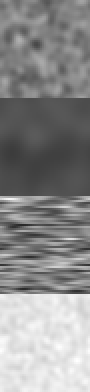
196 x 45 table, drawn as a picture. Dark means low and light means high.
The table splits into 4 rows of 1 panel. Panel 1,1: middling, blotchy. Panel 2,1: low, smooth, faint in contrast. Panel 3,1: middling, streaked across, strong in contrast. Panel 4,1: very high, blotchy, faint in contrast.
